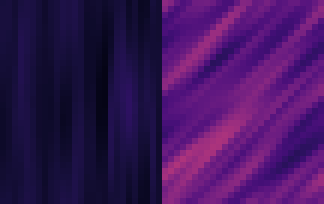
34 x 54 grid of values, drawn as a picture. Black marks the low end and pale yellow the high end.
It is made of 1 by 2 panels. Panel 1,1: very low, streaked downward, faint in contrast. Panel 1,2: low, slanting up to the right.
